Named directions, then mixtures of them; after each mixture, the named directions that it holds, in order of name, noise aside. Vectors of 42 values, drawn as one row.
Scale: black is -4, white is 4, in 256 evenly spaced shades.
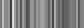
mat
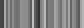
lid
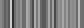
lid, mat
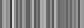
lid, mat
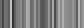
mat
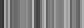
lid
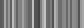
lid, mat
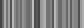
lid, mat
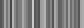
lid, mat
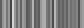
lid, mat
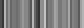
lid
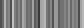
lid, mat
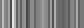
mat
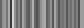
lid, mat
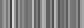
lid, mat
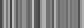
lid, mat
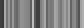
lid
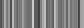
lid, mat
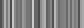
lid, mat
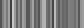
lid, mat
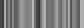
lid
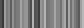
lid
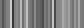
mat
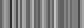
lid, mat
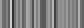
lid, mat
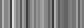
mat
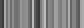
lid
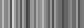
mat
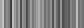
lid, mat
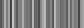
lid, mat
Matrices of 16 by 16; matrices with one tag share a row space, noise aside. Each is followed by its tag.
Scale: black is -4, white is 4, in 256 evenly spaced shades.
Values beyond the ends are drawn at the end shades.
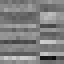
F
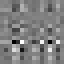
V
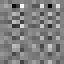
V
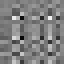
V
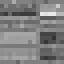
F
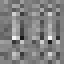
V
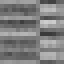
F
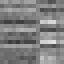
F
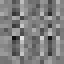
V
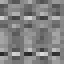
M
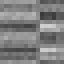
F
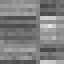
F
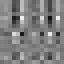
V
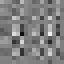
V
